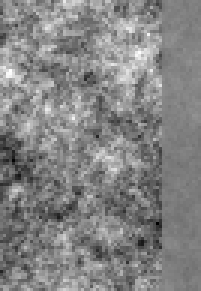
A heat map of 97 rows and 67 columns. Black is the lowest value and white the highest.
The field is mottled with small blotches. No regular stripes run through it. No single row or column stands out from its neighbours. The right part is calmer, past a seam about 80% of the way across. The halves do not mirror each other.
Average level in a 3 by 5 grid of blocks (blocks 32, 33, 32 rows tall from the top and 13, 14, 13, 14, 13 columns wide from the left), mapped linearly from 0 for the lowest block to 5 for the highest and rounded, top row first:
4 3 3 5 2 / 1 3 3 1 2 / 0 2 2 0 1
